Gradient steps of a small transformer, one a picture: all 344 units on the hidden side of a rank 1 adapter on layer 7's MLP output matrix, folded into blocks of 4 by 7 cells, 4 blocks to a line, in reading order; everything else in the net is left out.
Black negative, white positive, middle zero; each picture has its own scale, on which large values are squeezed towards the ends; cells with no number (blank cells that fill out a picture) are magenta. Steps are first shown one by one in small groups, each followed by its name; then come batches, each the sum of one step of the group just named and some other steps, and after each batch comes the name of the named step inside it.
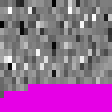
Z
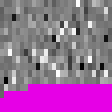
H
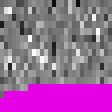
Z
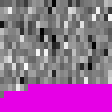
Z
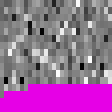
H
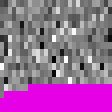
H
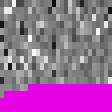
Z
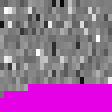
Z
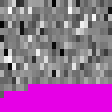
Z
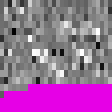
H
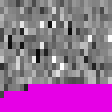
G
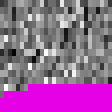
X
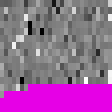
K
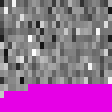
K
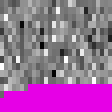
G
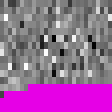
X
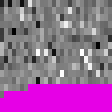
X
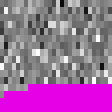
K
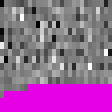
G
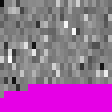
X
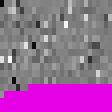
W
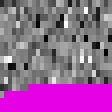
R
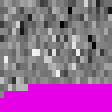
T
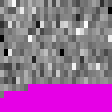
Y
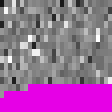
W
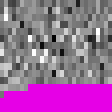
T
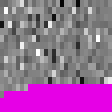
R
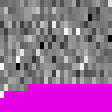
R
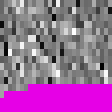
Y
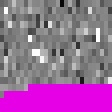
Y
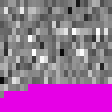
R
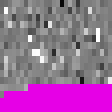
R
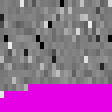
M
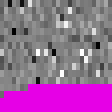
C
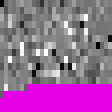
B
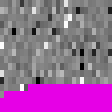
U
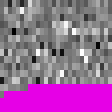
C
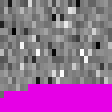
C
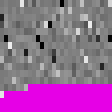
M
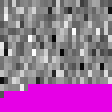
U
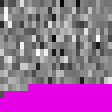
B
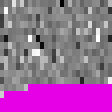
M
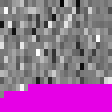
U
